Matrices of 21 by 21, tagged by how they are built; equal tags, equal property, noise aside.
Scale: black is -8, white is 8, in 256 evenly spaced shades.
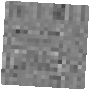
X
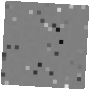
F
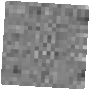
X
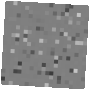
F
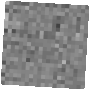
X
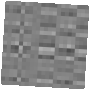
X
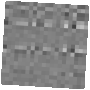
X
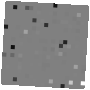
F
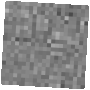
X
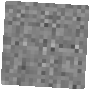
X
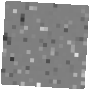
F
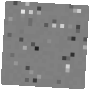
F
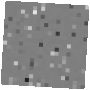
F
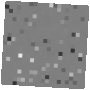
F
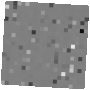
F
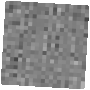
X
